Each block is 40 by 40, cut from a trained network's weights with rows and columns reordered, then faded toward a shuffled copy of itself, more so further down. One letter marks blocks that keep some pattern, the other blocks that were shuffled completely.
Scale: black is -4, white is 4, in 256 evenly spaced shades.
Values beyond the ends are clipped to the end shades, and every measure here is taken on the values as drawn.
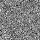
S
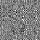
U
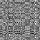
U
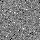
S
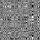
U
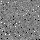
S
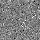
S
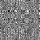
U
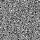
S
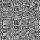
U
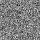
S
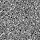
S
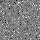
S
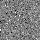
S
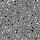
S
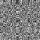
U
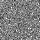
S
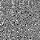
U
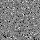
S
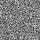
S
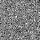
S
